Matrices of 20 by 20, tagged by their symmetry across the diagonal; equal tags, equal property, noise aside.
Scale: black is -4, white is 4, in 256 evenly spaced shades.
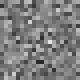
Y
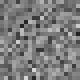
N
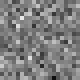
Y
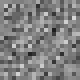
N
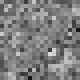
N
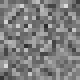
N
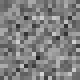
N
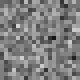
Y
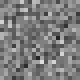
N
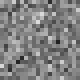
Y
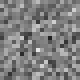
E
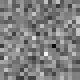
E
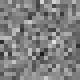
E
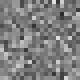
Y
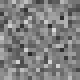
E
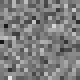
Y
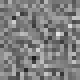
E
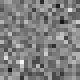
E
